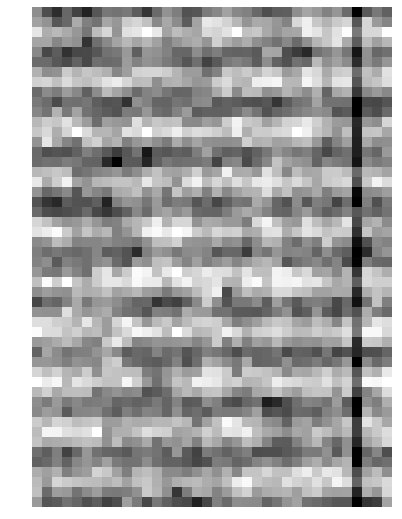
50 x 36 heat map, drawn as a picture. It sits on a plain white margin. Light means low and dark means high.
Odd lines: column 33. Slope: none. Stripes: horizontal, repeating 10 times. Grain: streaks across.
